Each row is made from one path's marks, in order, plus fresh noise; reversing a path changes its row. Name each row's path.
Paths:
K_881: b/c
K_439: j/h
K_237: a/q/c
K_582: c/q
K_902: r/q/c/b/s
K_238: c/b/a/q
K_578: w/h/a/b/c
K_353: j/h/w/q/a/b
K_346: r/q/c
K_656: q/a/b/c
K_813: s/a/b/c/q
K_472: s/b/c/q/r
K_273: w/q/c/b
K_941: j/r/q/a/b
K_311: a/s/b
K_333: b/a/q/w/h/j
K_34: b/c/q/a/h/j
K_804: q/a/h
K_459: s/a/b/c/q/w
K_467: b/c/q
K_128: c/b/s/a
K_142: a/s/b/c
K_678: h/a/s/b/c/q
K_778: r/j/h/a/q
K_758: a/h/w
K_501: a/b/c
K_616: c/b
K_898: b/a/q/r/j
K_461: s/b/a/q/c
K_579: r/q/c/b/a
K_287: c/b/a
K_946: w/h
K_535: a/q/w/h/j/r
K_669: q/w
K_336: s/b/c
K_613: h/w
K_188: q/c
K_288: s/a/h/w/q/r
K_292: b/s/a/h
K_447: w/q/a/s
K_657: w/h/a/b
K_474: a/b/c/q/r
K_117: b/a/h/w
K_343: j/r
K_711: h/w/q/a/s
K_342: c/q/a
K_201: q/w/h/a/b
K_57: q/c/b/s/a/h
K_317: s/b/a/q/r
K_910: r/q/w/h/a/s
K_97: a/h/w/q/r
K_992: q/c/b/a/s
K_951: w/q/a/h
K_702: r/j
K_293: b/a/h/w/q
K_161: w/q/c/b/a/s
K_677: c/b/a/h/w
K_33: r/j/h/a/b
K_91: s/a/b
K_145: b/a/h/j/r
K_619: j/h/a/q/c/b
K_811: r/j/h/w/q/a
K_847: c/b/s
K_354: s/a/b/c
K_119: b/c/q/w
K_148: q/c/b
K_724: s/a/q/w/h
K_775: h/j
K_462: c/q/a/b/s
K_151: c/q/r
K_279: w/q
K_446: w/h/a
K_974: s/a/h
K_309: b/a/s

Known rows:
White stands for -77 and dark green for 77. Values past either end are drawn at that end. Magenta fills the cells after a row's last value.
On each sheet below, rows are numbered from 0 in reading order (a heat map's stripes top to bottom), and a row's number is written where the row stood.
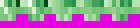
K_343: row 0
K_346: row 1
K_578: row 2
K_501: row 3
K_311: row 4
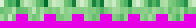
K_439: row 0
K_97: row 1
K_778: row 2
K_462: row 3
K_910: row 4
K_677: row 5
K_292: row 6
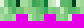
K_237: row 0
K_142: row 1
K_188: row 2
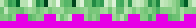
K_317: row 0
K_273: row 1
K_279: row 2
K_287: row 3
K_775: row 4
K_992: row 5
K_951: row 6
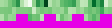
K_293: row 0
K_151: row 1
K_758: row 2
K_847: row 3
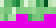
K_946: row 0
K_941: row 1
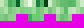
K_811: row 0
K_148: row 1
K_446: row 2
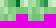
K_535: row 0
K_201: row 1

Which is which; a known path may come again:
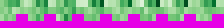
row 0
K_117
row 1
K_992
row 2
K_309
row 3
K_902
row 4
K_811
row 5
K_472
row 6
K_342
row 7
K_656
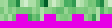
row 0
K_145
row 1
K_804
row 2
K_238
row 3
K_974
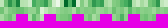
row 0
K_813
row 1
K_613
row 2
K_616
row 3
K_677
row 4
K_292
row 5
K_33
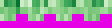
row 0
K_336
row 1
K_775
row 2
K_578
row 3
K_287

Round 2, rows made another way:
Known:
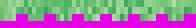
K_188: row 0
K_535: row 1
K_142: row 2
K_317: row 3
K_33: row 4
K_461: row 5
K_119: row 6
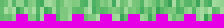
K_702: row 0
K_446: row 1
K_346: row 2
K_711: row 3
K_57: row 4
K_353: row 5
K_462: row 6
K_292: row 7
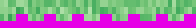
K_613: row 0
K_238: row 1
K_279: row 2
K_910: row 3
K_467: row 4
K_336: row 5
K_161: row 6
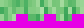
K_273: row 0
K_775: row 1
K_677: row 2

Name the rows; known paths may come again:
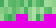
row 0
K_847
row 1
K_292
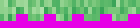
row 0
K_613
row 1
K_702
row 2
K_353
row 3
K_535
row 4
K_462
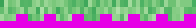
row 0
K_992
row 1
K_354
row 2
K_273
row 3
K_287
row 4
K_309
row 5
K_317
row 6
K_346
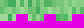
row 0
K_311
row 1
K_238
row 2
K_336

